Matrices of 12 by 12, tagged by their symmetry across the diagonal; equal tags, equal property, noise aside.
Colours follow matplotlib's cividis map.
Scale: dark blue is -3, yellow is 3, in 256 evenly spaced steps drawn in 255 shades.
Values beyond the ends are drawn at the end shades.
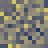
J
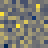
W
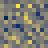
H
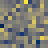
H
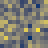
H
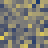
H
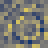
J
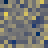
W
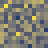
J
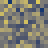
W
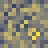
J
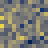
W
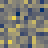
H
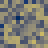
J
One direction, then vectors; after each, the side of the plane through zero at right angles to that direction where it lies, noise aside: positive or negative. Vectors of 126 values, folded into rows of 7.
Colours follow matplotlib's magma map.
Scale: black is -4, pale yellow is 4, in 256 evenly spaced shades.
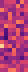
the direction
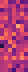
negative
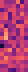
negative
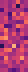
negative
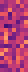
negative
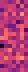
negative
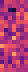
positive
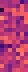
negative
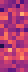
negative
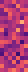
positive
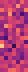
positive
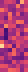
positive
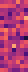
negative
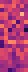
negative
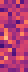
negative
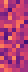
positive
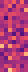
positive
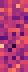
positive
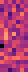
negative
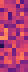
negative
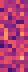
negative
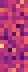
positive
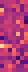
positive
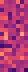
negative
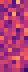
negative
